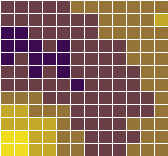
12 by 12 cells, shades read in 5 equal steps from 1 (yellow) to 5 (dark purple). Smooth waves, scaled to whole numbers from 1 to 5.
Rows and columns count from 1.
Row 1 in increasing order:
3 3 3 3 3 3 3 4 4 4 4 4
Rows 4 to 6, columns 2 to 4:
5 5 4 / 4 5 5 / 4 5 4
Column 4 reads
4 4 4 4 5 4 4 4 3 2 2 2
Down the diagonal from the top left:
4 4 4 4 5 4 4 4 4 3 3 3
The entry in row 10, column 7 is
4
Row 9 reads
2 2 3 3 3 4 4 4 4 4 4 3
